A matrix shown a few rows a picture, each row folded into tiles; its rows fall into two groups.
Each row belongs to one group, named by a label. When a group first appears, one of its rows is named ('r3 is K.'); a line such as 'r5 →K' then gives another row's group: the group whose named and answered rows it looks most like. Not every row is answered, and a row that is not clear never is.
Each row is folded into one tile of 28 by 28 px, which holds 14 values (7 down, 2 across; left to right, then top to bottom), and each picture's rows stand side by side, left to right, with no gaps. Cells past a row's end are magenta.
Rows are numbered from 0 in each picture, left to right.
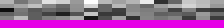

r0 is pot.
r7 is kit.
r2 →pot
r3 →kit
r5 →pot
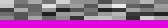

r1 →pot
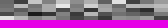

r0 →pot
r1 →pot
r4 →pot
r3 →kit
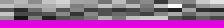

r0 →kit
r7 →kit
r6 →kit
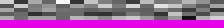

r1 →pot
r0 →pot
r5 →pot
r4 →pot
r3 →pot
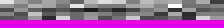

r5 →kit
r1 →kit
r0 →kit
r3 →kit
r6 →kit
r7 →pot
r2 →pot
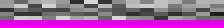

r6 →pot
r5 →kit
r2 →pot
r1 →pot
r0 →pot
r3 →pot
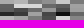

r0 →pot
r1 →kit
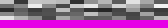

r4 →kit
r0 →pot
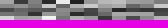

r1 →pot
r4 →kit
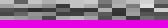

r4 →kit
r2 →pot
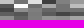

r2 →pot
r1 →pot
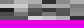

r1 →pot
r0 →kit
